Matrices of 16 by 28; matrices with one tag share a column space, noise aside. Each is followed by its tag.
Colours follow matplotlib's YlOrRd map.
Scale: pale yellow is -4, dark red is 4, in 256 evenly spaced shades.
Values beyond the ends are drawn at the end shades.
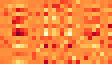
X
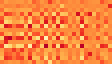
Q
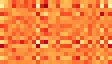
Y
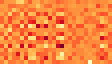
Q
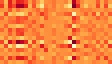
Y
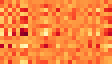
X
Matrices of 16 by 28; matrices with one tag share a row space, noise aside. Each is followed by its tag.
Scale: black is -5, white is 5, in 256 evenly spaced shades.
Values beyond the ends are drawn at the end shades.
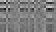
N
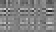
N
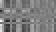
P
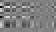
P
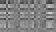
N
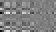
P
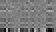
N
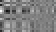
P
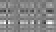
N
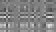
N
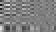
P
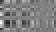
P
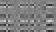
N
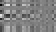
P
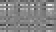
N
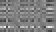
N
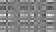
N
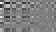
P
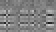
N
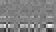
N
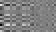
P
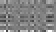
N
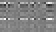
N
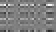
N
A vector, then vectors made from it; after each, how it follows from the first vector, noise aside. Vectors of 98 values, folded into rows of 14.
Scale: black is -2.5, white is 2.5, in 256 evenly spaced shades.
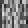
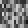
sign-scrambled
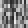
wrapped around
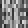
wrapped around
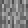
shrunk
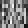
reversed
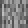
shrunk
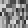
sign-scrambled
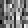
wrapped around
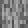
shrunk
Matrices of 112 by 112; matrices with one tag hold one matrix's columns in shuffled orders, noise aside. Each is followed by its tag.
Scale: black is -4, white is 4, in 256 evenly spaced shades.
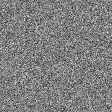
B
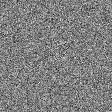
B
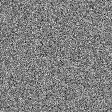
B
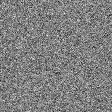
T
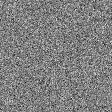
B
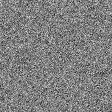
T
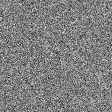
B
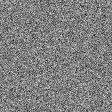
T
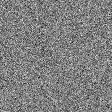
B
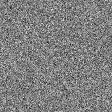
B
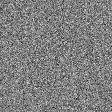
B
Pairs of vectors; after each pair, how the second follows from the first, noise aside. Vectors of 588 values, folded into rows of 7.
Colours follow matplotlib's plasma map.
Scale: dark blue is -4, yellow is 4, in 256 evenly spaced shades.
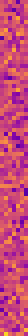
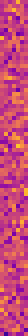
negated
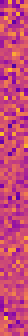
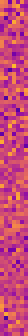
negated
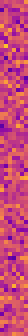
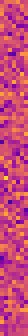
wrapped around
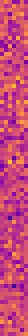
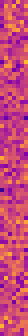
wrapped around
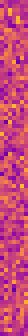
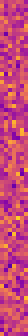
wrapped around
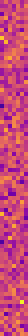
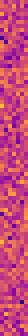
negated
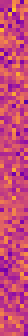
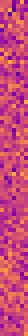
negated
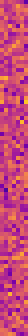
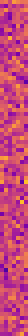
wrapped around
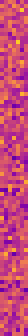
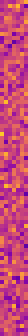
wrapped around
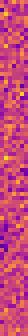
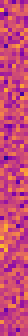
negated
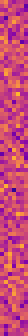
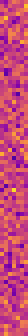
negated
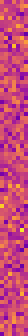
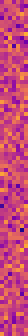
negated
